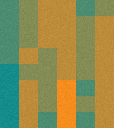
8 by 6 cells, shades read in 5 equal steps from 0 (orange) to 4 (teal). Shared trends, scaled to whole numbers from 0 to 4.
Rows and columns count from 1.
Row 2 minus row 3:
0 0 0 0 0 0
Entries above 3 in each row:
0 0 0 0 1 1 1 1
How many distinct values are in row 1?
3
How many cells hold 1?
19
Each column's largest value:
4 2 3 1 3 2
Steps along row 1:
down down same up down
